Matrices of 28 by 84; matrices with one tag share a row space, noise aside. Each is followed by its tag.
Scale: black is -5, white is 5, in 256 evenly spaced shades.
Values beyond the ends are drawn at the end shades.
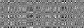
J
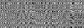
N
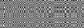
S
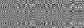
N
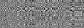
N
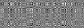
J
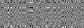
J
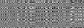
N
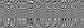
J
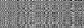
N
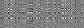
J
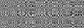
N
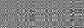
N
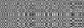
N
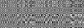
N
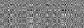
J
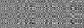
N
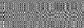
S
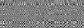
S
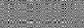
J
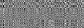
S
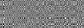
S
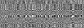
N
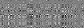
J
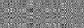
J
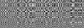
N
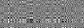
J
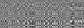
N
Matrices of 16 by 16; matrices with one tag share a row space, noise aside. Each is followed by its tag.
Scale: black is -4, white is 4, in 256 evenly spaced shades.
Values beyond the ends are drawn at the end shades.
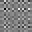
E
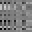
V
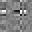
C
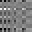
V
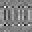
E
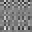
E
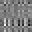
E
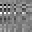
V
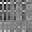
V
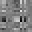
C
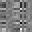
C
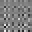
E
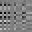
V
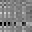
V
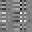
C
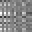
V
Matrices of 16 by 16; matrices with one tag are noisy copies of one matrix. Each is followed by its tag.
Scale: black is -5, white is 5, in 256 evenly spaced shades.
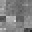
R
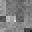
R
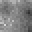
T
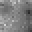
T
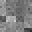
R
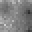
T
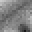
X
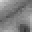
X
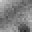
X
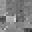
R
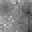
T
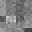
R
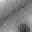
X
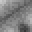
X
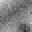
X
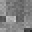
R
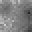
T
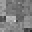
R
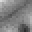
X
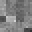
R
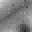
X
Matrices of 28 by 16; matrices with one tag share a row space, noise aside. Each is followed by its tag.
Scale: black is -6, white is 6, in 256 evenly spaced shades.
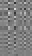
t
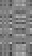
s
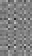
t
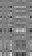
s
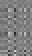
t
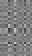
t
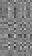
t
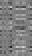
s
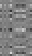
s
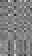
t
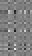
t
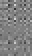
t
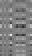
s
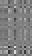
t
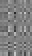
t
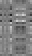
s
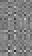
t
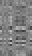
s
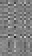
t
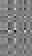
t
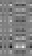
s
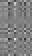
t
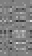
s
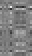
s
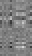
s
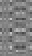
s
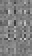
t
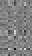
t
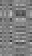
s
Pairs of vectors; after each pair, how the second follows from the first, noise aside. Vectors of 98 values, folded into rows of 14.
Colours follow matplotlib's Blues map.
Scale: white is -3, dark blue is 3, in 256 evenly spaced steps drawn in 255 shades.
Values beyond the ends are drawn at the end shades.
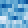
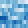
negated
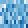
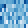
negated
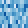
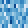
negated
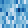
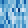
sign-scrambled
